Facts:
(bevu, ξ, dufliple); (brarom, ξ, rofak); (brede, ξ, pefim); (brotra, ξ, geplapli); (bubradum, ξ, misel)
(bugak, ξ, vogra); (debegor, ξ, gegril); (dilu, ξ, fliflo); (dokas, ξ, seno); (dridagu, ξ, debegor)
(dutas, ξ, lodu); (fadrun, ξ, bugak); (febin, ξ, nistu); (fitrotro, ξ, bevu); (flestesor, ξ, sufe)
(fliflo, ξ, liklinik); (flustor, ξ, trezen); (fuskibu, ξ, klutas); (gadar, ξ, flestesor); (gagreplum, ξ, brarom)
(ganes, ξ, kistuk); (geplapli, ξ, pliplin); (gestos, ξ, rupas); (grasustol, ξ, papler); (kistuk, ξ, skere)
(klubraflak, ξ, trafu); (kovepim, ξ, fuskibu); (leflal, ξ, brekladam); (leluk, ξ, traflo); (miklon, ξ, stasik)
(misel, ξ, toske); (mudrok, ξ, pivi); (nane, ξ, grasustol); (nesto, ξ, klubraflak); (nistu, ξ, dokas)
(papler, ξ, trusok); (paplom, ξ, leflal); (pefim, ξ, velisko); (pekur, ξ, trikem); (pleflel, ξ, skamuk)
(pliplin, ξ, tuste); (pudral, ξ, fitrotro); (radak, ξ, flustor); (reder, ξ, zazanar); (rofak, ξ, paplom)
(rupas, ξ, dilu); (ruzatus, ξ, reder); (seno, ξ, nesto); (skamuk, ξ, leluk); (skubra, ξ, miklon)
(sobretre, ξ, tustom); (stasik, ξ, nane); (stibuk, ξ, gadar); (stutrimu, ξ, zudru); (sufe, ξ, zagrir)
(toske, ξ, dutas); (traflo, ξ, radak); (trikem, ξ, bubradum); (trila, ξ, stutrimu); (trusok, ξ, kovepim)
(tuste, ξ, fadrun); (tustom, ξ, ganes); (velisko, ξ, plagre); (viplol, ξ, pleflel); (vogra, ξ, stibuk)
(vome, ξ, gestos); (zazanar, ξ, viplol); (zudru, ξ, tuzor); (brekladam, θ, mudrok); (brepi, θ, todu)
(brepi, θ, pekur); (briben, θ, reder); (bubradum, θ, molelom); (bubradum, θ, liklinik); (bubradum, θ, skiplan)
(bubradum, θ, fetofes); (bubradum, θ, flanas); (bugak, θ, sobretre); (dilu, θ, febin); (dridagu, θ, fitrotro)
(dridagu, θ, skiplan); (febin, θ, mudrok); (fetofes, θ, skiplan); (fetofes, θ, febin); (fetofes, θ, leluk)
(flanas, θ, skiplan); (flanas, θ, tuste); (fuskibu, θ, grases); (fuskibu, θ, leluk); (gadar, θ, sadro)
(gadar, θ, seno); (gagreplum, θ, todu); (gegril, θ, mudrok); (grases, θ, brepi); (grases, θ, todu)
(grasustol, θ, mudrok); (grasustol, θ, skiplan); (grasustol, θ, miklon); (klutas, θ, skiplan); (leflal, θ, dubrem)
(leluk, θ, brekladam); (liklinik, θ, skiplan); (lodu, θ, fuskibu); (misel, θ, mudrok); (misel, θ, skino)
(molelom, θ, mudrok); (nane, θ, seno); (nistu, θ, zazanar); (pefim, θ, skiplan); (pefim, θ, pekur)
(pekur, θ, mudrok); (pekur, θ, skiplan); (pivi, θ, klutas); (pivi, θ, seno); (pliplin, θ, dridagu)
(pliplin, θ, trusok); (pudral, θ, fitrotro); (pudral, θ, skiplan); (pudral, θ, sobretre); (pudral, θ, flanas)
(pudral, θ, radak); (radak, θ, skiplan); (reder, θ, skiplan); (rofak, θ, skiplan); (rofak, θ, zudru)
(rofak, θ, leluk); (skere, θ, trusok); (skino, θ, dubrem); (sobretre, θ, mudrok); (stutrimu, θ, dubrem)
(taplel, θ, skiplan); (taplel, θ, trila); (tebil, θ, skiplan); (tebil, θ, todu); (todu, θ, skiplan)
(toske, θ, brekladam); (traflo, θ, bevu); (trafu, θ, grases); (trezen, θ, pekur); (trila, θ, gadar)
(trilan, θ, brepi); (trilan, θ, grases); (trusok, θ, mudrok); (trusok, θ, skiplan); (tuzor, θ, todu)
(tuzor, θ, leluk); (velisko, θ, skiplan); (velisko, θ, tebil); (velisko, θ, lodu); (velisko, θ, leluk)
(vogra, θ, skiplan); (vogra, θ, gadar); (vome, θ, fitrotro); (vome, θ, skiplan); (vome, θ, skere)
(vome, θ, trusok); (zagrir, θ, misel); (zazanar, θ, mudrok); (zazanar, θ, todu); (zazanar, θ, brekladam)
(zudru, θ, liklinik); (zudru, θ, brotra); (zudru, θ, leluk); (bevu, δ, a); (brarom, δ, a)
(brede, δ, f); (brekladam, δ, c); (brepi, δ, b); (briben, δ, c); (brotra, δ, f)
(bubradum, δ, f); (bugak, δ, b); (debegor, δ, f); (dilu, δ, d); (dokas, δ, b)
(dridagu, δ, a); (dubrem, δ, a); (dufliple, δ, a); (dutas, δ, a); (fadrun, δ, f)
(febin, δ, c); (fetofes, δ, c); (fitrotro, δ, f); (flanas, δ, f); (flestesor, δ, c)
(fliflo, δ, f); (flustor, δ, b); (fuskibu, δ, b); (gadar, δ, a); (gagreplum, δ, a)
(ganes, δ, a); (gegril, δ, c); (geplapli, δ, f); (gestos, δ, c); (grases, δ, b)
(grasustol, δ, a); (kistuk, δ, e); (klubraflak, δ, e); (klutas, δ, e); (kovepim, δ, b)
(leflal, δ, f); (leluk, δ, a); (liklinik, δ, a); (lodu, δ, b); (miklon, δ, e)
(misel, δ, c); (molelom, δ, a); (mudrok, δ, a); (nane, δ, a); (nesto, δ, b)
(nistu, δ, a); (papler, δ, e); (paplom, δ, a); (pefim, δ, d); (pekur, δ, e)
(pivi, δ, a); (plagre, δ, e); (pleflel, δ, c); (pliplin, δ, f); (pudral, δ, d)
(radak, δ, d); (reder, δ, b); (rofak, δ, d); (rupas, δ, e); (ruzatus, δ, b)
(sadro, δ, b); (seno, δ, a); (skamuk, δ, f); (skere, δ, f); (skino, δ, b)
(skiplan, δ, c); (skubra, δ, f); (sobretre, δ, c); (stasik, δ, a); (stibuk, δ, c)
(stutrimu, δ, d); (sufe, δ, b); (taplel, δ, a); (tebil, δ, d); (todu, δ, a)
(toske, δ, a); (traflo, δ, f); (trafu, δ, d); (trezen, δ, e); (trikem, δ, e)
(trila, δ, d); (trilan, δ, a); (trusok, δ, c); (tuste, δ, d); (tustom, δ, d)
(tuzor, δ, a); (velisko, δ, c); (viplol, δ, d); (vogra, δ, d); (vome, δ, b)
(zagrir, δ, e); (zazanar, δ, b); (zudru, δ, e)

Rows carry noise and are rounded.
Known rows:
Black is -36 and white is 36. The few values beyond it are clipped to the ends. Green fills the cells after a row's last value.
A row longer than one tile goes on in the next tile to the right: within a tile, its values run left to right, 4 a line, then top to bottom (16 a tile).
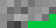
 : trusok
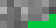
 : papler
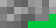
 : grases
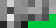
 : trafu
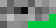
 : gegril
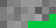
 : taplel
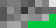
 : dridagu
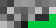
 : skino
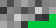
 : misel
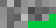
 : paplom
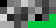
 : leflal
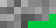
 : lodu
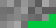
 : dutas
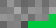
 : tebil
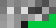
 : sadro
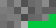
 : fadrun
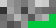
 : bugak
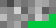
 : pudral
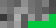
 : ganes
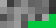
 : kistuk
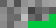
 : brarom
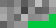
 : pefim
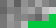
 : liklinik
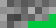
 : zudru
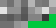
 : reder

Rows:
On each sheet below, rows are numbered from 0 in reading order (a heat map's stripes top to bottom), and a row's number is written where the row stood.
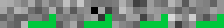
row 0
flustor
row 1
pivi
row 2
tuste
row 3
brekladam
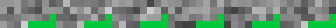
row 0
pleflel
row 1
leluk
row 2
febin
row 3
fuskibu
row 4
nistu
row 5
pliplin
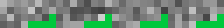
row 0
trezen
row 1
debegor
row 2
bubradum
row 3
rupas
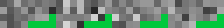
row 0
skubra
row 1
seno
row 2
rofak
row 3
plagre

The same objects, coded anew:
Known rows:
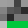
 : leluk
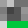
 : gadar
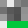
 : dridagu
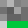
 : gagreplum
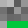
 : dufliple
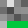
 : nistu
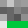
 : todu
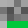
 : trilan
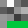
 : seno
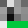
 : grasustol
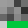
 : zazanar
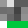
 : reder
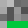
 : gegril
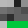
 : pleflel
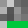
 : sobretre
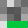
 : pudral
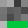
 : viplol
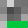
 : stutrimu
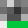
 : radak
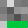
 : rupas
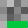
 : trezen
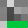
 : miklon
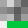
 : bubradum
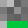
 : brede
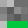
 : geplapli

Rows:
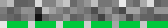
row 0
bugak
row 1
papler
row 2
dutas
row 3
tuste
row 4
klubraflak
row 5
gestos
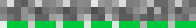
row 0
vome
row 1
zudru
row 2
taplel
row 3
klutas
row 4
velisko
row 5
mudrok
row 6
dilu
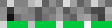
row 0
nane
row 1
briben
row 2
pekur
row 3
vogra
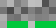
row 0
trafu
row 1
lodu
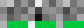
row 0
pivi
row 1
trusok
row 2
zagrir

